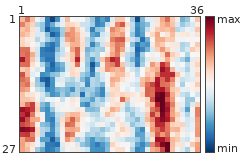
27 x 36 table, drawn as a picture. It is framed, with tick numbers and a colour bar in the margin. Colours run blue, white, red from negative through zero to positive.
Average level on the scale: 50%. Stripes: upright, repeating 4 times. Grain: streaks running down.
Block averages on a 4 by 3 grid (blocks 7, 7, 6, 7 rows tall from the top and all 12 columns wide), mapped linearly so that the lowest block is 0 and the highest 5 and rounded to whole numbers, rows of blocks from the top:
112 | 114 | 215 | 204
